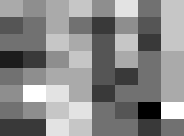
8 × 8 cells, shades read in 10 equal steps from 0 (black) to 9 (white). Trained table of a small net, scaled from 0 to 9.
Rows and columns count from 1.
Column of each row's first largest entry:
6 8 3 4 3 2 8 3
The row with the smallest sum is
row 8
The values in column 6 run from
2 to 8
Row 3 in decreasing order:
7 7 7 6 4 4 3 2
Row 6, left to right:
5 9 8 6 2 4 4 6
